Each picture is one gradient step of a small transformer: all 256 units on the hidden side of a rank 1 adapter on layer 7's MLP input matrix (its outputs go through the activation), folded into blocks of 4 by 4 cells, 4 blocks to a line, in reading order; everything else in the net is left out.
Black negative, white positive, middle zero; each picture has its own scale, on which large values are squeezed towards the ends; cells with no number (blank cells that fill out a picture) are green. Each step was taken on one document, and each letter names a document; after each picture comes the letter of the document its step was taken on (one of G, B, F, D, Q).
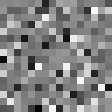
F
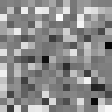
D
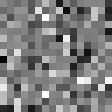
F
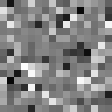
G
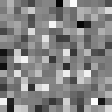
D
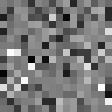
F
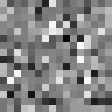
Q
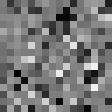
Q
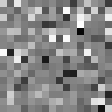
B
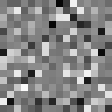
D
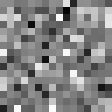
F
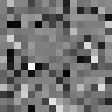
G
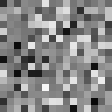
Q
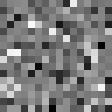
F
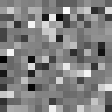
F
